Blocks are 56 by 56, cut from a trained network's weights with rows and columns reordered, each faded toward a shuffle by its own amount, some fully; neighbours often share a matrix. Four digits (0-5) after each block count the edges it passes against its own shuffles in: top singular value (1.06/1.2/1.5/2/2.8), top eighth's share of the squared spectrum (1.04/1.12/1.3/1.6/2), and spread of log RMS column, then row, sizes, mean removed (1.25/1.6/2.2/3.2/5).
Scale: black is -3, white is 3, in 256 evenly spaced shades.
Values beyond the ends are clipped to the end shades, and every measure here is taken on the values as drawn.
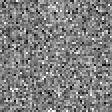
0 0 0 0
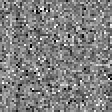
1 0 0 0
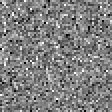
0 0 0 0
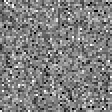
0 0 0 0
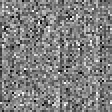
2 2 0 1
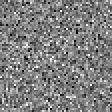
1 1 0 0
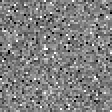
1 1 0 0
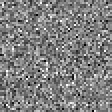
2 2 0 1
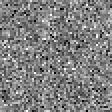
1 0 0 0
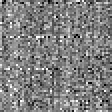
2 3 0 2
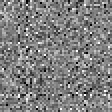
3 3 2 1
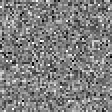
1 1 0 1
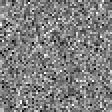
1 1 0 0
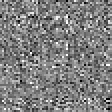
3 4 2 2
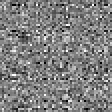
4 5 2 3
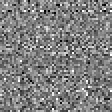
3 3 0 2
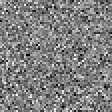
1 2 1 1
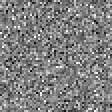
0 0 0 0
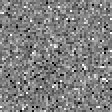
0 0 0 0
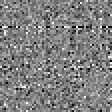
3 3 1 2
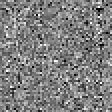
2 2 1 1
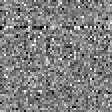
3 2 1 1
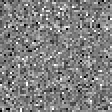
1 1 0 0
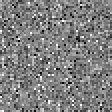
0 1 1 0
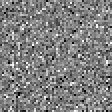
2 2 1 0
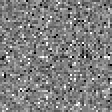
2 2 1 1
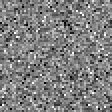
0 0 0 0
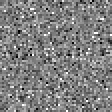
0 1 0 0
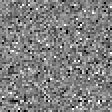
2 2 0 1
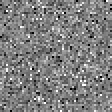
1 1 0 0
